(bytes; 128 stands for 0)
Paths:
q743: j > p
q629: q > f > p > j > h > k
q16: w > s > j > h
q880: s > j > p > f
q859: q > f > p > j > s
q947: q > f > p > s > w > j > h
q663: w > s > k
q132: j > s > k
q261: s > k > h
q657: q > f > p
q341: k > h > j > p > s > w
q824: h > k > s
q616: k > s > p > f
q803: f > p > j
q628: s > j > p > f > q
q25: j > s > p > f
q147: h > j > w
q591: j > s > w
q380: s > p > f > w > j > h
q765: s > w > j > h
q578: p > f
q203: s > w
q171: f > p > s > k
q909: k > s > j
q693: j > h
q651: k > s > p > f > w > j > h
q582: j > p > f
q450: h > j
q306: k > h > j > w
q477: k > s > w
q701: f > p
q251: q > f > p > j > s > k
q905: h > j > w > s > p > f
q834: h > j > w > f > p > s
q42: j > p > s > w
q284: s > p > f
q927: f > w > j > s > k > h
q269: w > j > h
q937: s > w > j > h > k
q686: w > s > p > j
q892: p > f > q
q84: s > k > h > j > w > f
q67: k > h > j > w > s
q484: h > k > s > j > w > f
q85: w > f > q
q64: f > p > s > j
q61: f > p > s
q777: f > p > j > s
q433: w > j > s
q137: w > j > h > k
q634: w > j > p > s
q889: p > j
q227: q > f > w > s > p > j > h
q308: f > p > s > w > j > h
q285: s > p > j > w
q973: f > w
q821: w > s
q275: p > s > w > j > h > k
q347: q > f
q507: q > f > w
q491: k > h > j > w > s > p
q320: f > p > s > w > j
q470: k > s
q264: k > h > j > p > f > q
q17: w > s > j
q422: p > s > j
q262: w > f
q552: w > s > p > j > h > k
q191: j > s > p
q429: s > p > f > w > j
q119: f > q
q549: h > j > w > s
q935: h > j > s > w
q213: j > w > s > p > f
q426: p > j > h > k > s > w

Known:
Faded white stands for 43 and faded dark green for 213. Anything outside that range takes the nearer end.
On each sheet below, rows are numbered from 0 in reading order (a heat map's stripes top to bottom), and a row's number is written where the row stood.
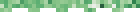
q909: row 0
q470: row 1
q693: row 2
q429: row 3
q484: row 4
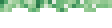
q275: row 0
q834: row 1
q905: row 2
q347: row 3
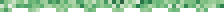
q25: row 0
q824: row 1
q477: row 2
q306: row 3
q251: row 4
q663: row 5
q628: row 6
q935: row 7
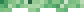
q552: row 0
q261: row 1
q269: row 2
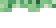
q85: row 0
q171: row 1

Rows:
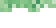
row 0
q973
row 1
q629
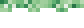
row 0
q927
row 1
q203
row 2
q284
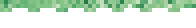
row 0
q17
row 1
q450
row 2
q262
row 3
q426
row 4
q859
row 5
q137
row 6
q191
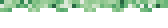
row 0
q84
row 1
q591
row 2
q380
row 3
q507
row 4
q61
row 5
q880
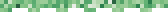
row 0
q634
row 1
q422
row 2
q308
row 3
q651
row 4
q132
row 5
q64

